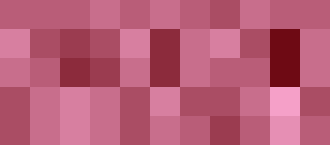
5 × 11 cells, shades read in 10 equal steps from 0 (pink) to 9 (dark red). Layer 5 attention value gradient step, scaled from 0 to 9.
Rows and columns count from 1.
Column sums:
19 19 21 20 19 22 19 22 19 23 19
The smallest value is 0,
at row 4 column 10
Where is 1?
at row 5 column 10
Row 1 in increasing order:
3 3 3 4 4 4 4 4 4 4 5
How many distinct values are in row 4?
4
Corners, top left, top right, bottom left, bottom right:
4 4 5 4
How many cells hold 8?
0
